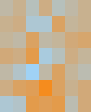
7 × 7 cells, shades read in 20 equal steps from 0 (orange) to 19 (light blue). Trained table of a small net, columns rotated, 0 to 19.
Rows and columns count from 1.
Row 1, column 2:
10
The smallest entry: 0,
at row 6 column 4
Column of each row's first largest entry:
3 3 2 4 3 6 1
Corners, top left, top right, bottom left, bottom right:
12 10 16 8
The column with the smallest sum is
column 5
